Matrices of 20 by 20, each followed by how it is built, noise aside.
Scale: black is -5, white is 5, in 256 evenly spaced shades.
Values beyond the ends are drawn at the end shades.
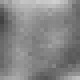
smooth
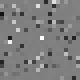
sparse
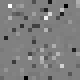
sparse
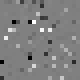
sparse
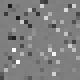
sparse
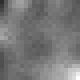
smooth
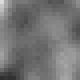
smooth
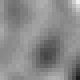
smooth
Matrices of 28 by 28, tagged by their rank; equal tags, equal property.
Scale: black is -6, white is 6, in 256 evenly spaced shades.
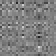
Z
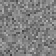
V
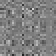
Z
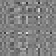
Z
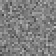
V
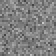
V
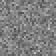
V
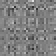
Z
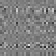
Z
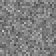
V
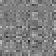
Z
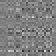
Z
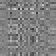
Z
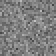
V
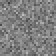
V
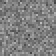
V
